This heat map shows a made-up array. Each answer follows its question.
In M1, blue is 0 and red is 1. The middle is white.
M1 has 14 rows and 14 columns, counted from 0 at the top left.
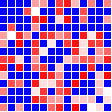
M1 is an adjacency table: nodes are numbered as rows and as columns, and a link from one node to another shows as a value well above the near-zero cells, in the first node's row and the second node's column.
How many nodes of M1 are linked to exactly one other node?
0
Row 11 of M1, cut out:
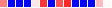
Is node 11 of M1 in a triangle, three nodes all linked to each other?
yes
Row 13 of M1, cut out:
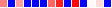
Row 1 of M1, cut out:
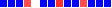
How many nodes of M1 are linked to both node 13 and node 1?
1
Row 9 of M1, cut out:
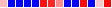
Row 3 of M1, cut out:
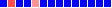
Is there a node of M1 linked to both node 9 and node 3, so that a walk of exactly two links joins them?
no
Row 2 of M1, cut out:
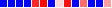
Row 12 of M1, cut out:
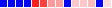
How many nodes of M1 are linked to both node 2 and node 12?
5
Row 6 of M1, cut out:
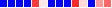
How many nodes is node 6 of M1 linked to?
6
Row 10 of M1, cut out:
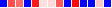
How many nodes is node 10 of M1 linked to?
8
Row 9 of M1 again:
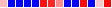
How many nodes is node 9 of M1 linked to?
7
